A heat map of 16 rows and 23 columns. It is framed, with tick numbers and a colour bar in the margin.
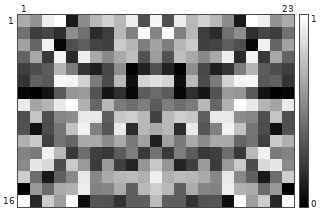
Slope: none. Seam: none. Mirror symmetry: left to right.
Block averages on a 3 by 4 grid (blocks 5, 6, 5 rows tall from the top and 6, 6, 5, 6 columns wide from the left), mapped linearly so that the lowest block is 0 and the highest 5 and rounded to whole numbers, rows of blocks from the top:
1321
4224
5205
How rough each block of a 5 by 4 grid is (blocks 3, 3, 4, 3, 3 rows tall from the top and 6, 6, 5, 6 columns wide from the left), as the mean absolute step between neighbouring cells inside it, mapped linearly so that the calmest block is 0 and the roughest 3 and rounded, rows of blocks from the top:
2222 / 2222 / 2222 / 2112 / 3003
